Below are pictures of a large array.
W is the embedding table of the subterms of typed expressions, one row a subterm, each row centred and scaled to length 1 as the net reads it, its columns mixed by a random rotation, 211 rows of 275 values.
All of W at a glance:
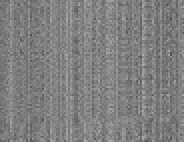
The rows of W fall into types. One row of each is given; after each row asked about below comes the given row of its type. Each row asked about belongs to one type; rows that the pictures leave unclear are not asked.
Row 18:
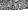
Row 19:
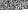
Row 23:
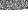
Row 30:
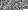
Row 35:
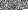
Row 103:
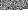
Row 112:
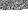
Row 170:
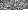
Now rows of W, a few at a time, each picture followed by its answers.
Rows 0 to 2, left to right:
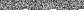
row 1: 18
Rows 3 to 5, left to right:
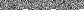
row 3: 35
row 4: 170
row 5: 19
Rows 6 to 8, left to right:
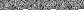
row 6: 170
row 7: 19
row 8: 35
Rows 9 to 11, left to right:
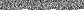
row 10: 23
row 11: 103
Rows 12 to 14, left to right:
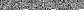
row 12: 30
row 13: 170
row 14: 18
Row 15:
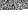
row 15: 18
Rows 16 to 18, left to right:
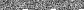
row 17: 30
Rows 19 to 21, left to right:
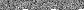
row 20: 30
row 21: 112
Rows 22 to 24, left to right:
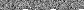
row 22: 19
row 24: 30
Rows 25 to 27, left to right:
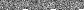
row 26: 19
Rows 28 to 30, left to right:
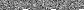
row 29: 170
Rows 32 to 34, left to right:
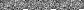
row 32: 170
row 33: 103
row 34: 170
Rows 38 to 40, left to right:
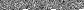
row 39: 35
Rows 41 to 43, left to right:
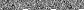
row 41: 18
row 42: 103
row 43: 35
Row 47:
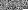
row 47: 103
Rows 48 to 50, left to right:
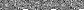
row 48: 170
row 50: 170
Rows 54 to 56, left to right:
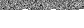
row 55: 18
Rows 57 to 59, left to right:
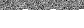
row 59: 103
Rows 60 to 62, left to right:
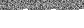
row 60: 18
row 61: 18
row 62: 103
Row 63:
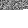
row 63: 30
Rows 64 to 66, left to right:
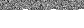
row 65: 18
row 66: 23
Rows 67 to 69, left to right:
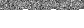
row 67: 19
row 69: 170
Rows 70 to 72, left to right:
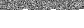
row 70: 30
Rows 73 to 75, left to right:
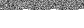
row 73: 19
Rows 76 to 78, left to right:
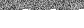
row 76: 35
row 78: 18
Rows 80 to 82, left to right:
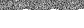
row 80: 18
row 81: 112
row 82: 112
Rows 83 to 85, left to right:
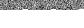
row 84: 35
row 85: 35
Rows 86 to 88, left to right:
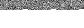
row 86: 103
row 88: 170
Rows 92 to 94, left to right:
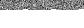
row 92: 23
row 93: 170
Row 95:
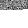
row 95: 103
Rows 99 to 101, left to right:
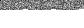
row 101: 30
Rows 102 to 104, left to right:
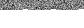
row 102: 18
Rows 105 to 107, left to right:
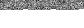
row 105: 170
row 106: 103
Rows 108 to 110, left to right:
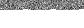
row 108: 19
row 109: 112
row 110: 103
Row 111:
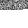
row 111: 18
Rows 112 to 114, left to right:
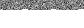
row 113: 30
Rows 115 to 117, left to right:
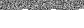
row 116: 30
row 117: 30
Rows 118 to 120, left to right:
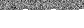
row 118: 35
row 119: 18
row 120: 103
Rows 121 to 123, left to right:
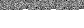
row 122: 103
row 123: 103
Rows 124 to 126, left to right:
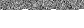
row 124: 112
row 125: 170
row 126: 35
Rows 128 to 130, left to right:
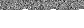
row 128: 112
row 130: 30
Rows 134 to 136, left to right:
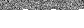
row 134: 30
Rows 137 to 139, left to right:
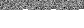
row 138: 103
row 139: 103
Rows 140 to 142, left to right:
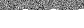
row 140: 35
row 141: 35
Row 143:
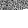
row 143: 18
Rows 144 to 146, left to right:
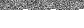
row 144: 170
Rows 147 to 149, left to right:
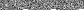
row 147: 170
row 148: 30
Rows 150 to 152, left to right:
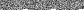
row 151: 30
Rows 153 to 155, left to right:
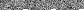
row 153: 170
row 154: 18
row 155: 35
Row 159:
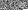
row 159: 19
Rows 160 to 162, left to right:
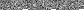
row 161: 170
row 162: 30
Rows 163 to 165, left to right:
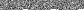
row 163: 103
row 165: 112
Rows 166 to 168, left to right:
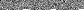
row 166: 23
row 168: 30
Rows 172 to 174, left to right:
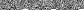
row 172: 35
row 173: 170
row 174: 35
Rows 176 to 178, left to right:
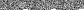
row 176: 19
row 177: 18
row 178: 30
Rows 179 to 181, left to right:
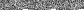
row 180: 30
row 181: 18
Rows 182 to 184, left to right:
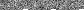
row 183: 35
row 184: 30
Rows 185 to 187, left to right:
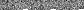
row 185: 18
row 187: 103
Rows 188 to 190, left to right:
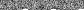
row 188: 23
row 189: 35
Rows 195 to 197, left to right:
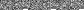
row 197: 170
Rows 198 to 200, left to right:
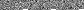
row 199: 30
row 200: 103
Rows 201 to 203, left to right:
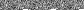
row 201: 35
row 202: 112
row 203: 35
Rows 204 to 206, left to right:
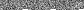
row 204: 103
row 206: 19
